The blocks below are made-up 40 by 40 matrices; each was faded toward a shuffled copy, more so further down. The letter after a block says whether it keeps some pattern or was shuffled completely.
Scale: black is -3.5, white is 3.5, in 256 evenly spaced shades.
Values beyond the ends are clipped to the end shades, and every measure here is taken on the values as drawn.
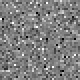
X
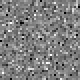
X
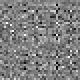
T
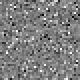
X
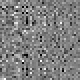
T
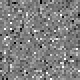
X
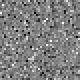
X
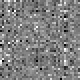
T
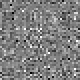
T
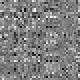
T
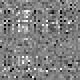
T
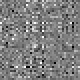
T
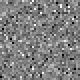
X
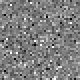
X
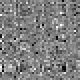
T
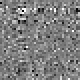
T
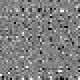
T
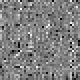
T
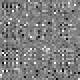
T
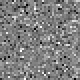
X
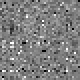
T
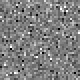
X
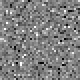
X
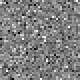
X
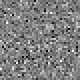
X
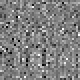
T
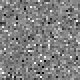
X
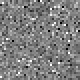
X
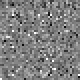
T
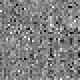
T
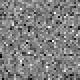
T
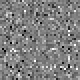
T
